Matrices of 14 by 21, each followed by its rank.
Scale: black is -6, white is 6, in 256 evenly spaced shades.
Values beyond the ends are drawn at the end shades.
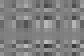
one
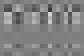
one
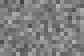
full rank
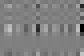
one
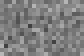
full rank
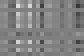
one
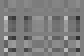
one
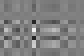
one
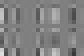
one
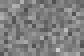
full rank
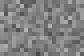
full rank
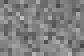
full rank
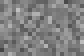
full rank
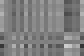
one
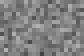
full rank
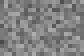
full rank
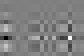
one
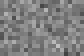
full rank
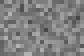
full rank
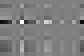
one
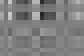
one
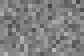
full rank
